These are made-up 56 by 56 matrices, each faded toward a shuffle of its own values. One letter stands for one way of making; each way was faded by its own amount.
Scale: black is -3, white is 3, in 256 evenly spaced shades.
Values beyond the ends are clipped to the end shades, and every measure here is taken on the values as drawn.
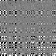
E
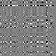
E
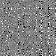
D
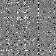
D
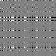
E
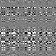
E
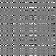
E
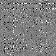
D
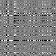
E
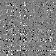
D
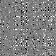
D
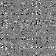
D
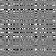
E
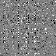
D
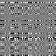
E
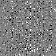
D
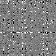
D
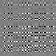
E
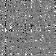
D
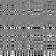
E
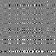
E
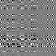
E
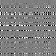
E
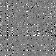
D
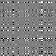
E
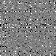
D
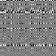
E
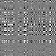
E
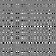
E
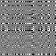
E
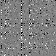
D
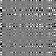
E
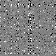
D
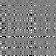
E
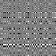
E
